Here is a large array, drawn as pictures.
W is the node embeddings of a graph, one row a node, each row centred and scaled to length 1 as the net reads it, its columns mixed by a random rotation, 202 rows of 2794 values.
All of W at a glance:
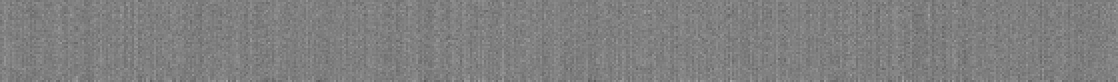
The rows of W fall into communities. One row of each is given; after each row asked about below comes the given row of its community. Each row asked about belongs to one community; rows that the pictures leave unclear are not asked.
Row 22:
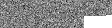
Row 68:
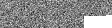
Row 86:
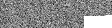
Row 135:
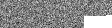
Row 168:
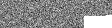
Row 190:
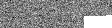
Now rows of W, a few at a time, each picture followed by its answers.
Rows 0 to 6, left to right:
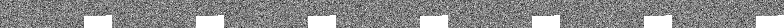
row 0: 135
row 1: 190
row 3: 22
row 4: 22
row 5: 86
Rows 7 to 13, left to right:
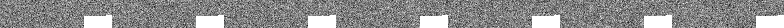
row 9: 135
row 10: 190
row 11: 135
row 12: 168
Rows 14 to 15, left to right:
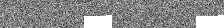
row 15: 168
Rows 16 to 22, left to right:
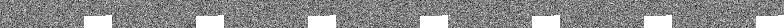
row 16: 68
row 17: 68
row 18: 168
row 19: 190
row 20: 22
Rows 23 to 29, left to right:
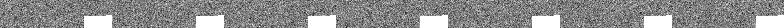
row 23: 68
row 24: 22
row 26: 168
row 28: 86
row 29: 168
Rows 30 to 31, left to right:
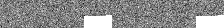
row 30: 190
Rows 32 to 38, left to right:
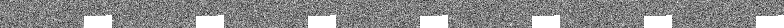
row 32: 168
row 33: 86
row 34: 86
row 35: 68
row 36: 68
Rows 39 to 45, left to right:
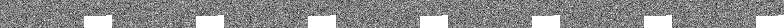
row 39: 22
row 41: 22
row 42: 22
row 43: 135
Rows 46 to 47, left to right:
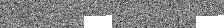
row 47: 190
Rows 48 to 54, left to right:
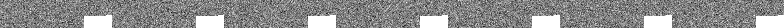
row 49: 22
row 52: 168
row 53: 168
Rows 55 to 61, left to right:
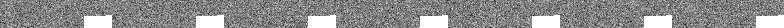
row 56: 168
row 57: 190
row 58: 190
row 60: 190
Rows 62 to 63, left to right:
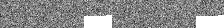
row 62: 22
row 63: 135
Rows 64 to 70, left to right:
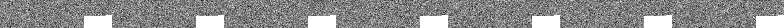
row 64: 168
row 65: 135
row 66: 68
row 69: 168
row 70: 68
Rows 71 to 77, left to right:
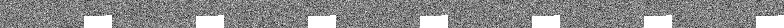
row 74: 168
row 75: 135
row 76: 190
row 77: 190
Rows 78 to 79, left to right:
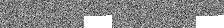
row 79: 22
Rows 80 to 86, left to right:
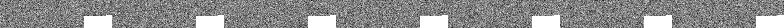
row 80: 190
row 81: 22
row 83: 135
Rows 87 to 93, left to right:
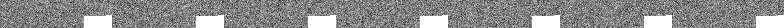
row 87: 22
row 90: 168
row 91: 135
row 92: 68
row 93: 22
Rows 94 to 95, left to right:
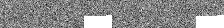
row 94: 68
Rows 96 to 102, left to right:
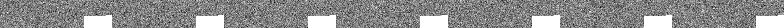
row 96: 22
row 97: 22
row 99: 22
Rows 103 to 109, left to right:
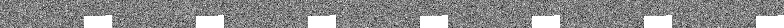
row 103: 22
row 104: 190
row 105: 86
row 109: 135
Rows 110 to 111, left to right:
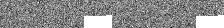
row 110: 135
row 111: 68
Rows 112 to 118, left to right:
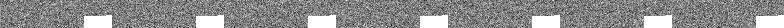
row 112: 168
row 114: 168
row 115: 168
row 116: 22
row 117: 22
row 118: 68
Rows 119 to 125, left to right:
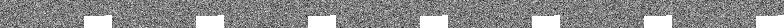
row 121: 190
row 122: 68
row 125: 135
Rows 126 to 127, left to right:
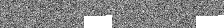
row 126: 22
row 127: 68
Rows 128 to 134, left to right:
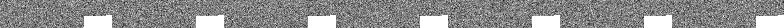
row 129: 168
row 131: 86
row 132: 135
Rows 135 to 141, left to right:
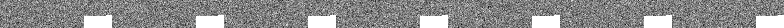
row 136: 168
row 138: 135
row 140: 135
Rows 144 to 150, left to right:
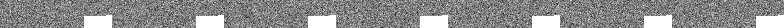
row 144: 135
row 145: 168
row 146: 86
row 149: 168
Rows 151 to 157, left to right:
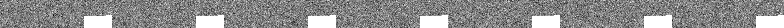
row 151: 68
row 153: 168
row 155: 168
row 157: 135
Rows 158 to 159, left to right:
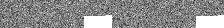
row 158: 135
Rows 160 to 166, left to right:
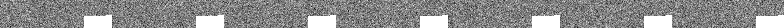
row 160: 168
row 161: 86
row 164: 86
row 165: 86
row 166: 135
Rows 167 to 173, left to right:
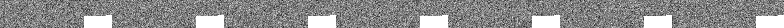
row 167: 68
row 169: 68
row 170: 190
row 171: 190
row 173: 86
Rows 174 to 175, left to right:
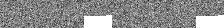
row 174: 190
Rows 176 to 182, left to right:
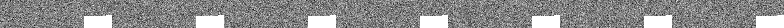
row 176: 190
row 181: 135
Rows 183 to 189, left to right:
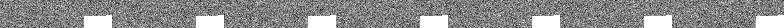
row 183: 135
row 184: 22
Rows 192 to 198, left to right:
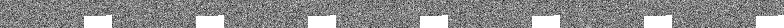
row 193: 135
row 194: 22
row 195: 190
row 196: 135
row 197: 22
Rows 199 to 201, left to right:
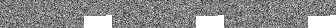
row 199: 135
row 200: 135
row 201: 135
